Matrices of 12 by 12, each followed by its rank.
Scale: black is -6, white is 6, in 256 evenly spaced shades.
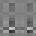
one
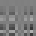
one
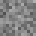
full rank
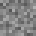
full rank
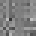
two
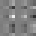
one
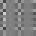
one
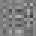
two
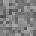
full rank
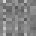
two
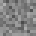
full rank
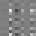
one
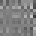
two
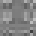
two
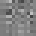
two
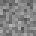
full rank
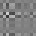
one
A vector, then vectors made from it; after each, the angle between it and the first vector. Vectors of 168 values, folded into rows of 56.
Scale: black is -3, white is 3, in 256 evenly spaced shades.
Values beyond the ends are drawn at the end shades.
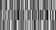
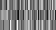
nearly parallel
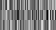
nearly parallel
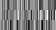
nearly opposite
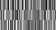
orthogonal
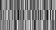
nearly parallel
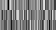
partly opposed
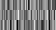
nearly opposite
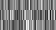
partly aligned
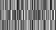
partly aligned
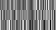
orthogonal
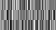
partly opposed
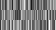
partly aligned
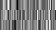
partly aligned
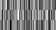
nearly opposite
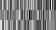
orthogonal
